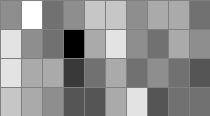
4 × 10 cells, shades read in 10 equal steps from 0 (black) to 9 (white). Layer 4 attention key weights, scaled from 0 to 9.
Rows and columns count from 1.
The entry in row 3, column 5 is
4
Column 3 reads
4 4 6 5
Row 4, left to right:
7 6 5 3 3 6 8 3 4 4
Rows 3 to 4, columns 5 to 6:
4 6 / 3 6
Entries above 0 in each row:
10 9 10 10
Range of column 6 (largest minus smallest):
2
